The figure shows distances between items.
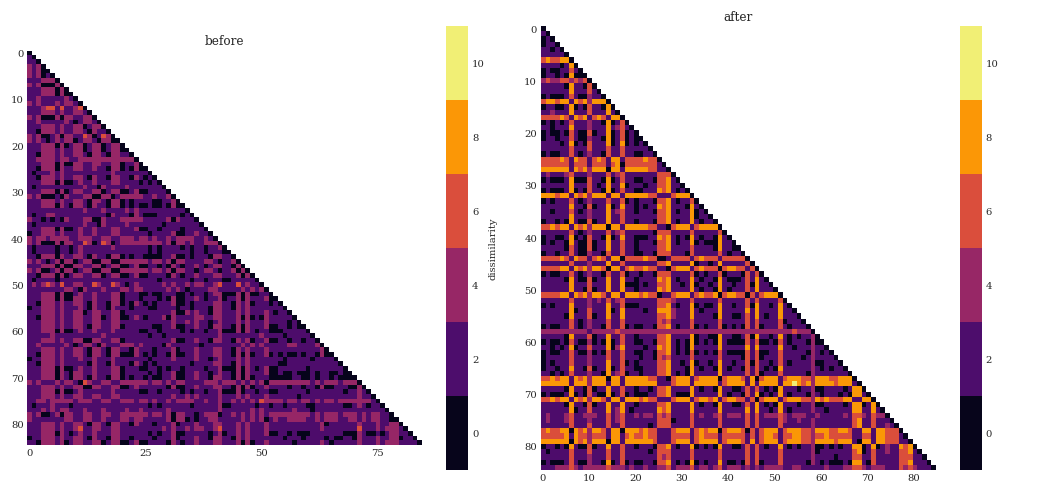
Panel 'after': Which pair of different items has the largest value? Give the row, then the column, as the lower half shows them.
68, 54
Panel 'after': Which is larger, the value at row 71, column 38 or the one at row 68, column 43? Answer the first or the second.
the second
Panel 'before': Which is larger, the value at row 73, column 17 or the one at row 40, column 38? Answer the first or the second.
the second
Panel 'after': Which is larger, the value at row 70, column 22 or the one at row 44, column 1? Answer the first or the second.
the second
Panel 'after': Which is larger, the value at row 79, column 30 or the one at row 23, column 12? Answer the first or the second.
the first
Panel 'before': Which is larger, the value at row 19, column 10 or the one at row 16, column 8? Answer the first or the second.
the second
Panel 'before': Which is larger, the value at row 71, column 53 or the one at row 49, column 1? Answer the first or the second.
the first
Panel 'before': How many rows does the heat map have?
85
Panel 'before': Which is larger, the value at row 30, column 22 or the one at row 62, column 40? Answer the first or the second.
the second
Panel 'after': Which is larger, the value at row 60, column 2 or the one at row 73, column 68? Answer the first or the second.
the second
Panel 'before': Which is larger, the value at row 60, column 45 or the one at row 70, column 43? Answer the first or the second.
the first
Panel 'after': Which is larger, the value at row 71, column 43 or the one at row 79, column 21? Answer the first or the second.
the second
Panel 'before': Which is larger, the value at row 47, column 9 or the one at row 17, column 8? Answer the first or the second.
the first
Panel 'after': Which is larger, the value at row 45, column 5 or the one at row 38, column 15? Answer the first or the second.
the second
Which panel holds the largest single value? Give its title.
after
